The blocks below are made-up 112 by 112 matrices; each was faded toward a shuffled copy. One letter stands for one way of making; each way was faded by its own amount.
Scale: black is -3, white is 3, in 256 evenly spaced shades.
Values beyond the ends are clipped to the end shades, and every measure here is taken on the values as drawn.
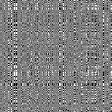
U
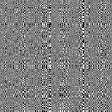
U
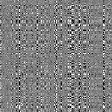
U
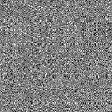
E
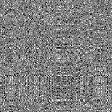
E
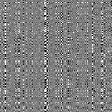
U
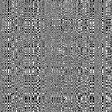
U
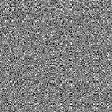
E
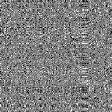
E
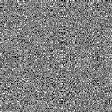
E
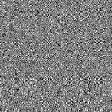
E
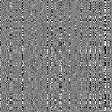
U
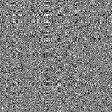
E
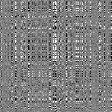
U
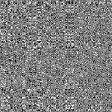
E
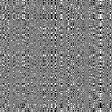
U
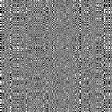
U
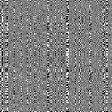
U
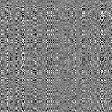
U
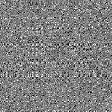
E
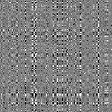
U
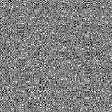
E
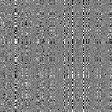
U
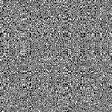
E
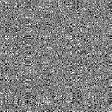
E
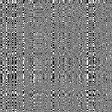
U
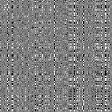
U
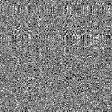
E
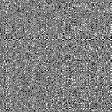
E
